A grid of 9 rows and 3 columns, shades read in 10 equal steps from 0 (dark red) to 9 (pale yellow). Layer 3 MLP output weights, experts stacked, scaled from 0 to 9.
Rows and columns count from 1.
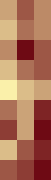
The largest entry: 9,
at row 5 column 1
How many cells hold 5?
3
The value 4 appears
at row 2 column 2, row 4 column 2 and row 6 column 1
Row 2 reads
7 4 5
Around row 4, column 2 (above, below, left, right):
0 7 7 3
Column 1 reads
6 7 5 7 9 4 2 7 3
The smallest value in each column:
2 0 0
